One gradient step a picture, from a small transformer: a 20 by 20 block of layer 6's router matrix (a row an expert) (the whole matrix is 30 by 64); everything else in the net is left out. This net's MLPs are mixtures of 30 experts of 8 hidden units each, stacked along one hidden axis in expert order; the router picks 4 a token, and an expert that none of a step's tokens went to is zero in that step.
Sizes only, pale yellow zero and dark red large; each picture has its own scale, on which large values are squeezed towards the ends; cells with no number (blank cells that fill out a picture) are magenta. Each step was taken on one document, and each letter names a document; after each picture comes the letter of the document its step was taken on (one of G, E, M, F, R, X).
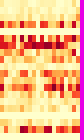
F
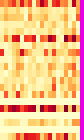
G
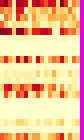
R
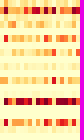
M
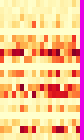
F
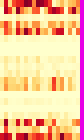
R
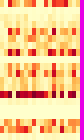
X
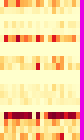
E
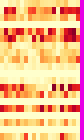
G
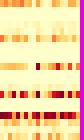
E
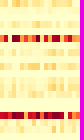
E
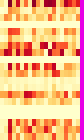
X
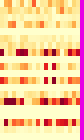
M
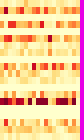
M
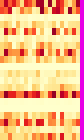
R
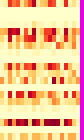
X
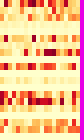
M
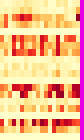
F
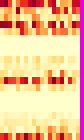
R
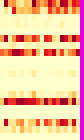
M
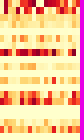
M
